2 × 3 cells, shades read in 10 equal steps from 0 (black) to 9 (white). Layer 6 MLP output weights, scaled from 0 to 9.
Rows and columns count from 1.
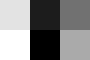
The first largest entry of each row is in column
1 1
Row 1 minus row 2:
-1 1 -2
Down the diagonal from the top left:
8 0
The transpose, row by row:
8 9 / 1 0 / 4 6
